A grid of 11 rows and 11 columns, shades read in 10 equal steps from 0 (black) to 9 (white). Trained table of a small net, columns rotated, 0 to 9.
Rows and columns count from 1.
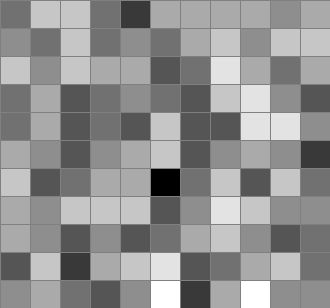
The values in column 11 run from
2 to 7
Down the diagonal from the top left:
4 4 7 4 3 7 4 8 5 7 5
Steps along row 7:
down up up same down up up down up down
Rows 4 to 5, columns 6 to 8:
4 3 7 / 7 3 3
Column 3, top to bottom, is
7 7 7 3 3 3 4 7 3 2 4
